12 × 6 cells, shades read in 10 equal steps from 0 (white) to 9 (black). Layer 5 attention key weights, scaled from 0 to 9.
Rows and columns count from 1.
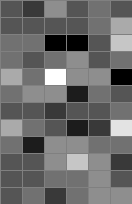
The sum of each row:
34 32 36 31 25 32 36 30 31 29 32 31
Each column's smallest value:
3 4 0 2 4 1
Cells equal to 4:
13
